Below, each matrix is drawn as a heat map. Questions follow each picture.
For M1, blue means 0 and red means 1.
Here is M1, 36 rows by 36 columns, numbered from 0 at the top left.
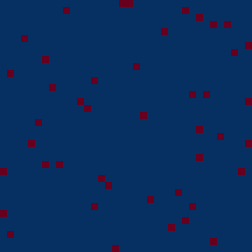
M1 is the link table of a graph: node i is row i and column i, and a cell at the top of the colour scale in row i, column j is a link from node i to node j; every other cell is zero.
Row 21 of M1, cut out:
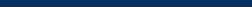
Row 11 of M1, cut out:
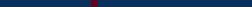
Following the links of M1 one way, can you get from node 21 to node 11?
no
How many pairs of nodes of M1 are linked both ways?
1
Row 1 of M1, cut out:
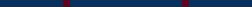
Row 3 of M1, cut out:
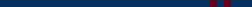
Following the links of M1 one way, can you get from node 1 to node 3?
no
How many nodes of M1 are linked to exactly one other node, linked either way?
4
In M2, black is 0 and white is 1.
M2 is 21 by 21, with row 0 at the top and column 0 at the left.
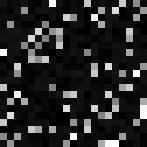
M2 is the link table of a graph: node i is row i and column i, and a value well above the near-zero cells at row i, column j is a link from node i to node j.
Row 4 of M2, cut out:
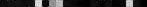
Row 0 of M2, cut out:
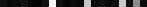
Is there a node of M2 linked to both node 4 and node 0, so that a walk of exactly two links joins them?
yes
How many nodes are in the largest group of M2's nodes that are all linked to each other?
4
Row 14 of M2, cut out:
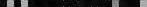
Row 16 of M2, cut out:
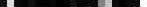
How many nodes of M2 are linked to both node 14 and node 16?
2
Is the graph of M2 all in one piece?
no
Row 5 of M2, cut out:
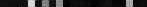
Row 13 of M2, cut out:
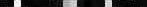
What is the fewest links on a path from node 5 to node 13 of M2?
5
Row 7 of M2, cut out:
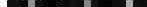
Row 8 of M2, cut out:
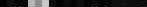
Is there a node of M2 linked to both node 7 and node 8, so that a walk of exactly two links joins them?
yes
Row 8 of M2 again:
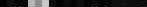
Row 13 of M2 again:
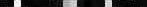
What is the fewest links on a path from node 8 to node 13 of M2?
6
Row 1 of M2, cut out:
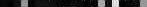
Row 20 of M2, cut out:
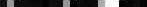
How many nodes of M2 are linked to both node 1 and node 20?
2
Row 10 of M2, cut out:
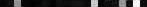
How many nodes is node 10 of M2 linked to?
4
